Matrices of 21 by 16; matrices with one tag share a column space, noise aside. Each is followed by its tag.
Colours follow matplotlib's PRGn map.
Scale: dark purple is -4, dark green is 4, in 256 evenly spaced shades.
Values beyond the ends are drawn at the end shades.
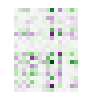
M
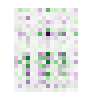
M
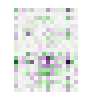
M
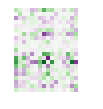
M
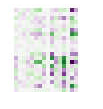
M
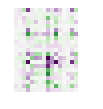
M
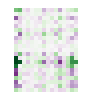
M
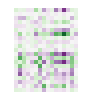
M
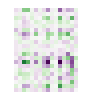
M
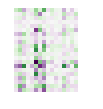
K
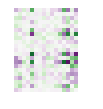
M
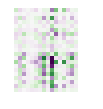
M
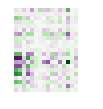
M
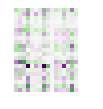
K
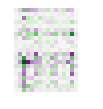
M
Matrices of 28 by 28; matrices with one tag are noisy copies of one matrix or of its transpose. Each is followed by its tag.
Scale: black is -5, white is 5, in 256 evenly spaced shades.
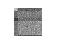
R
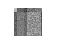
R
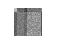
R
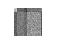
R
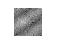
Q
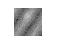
Q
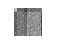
R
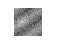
Q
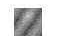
Q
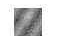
Q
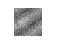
Q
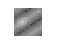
Q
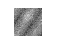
Q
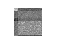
R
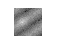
Q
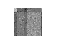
R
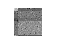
R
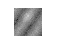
Q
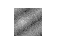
Q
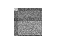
R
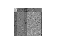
R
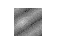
Q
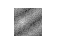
Q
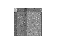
R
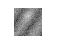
Q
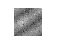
Q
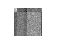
R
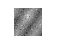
Q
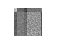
R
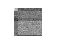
R
